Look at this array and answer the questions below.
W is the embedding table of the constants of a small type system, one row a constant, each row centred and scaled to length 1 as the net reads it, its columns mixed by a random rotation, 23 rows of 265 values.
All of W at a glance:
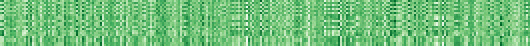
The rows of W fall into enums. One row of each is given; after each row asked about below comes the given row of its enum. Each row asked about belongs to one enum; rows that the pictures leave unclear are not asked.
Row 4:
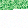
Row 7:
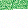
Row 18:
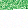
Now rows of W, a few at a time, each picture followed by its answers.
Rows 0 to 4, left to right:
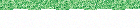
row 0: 4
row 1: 18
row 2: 4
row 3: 7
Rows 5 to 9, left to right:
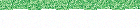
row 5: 7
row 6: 4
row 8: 18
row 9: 18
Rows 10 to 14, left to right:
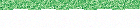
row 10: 4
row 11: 18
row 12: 18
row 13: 4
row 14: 7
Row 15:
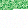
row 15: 4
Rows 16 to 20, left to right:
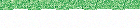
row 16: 4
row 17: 4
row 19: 7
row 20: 7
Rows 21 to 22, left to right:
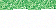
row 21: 18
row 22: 18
